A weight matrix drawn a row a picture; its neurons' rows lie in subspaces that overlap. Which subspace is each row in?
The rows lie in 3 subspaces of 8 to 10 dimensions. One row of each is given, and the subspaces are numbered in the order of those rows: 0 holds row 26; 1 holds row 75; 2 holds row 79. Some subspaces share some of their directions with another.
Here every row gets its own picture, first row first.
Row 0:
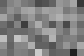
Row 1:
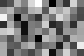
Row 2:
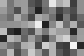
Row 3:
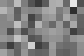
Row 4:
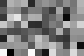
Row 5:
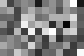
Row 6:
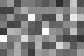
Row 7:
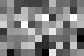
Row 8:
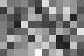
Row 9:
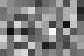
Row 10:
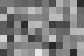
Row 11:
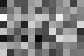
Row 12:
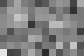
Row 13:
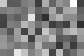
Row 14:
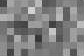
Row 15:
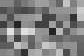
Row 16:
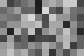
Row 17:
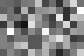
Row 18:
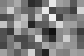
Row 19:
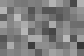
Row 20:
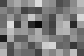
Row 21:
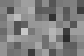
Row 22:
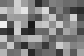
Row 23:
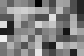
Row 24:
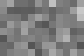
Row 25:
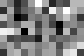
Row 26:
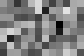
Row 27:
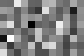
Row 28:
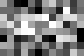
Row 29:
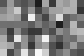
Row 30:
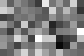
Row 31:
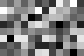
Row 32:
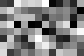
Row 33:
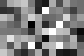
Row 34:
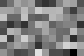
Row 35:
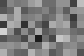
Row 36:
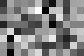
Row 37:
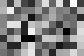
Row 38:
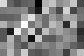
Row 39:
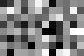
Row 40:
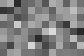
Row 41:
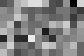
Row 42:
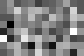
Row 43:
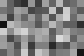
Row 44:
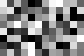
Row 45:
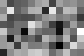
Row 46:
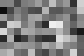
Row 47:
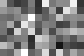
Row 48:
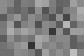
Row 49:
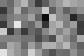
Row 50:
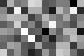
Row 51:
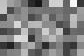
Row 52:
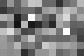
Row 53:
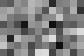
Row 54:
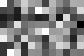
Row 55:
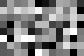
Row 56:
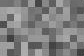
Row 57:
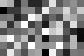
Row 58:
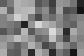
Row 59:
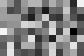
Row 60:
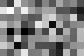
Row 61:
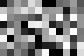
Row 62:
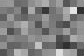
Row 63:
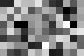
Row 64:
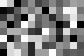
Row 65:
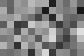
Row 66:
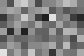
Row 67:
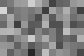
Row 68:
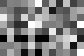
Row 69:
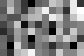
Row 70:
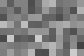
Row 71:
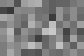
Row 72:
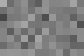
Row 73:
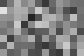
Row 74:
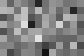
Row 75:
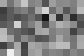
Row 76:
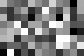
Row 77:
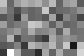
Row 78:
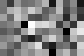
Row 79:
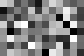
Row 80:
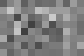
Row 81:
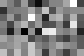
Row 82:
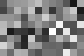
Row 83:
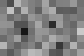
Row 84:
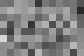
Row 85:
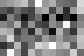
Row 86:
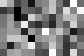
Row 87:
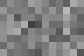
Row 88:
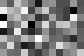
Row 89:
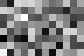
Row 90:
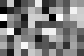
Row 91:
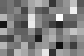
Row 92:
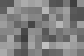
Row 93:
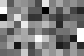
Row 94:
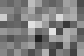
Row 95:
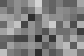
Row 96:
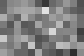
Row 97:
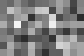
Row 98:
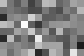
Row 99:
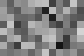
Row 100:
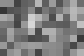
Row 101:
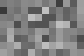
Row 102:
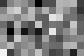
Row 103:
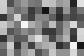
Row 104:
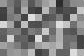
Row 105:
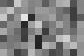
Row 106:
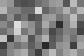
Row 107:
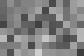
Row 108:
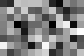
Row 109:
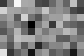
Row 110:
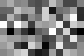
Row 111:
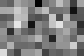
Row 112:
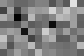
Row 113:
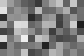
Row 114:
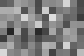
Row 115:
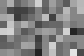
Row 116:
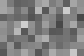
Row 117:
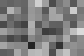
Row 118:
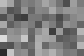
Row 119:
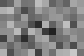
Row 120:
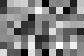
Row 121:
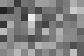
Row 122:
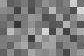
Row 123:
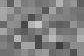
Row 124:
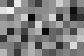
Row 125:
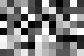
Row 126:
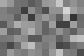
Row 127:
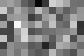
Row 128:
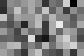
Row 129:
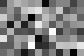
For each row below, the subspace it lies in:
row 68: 1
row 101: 2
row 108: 2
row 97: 0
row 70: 2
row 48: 2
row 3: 0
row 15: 2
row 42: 0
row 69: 0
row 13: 1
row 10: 0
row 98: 1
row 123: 0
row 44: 2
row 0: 0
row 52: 0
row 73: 2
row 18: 0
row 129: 1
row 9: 2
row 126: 2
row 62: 2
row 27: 0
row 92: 0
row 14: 1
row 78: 0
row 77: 1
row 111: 1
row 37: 0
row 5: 1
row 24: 0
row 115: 0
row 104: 2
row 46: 1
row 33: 0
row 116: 0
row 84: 2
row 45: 0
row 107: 1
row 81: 1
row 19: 0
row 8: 2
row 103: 0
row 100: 1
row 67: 0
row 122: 2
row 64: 0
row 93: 0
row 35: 1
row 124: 2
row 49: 1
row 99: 0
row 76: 1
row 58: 0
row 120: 1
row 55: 0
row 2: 0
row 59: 0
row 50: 2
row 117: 0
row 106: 0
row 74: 1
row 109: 0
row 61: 2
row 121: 1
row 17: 2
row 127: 0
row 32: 0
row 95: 0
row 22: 2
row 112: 0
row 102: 1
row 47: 1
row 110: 2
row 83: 2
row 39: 0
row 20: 0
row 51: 0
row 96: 0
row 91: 1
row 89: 1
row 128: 0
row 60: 2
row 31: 2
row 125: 2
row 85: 1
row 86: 0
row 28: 1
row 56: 1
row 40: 2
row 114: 1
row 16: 1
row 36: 1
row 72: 1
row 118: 1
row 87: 0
